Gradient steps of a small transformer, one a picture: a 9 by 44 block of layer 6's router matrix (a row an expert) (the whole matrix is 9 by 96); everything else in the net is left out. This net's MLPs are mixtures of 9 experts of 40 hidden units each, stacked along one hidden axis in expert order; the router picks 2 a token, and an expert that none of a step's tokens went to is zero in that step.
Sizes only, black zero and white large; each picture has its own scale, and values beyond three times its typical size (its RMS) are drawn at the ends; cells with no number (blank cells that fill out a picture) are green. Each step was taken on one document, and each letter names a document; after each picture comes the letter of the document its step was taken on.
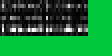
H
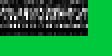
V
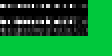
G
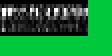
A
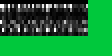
G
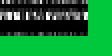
V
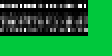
H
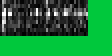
A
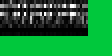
V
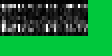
A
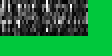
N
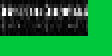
A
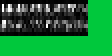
A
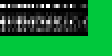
G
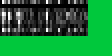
N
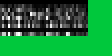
N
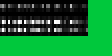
G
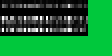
H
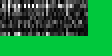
N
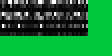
V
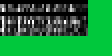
G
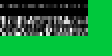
G
